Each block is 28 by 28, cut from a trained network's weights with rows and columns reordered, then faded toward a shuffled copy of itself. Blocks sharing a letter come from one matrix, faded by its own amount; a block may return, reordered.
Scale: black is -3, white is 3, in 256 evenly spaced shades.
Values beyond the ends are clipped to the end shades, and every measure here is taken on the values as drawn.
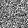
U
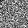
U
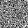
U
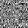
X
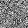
U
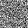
U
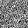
U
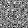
X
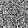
U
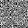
X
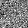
U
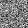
U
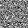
U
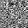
X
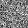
U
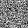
U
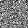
X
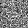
U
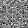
X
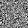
X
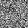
U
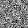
U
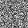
U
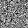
X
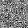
X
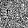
X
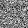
U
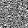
X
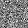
U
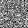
U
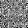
X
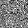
X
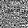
X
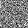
U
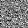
U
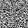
U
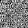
X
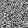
X
